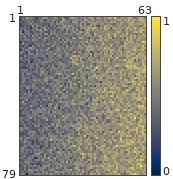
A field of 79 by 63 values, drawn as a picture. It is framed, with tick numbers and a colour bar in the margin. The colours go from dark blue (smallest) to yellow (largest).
Odd rows or columns: none. Grain: fine. Slope: up to the right. Histogram: bell-shaped.
